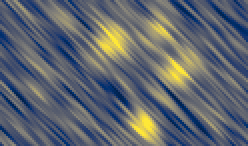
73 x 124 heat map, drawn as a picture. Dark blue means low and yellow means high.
There are four bumps. There is no overall slope. No single row or column stands out from its neighbours. The halves do not mirror each other.
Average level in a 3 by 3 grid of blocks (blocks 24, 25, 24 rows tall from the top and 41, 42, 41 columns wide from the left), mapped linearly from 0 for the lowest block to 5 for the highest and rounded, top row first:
0 5 0 | 0 2 3 | 0 3 0
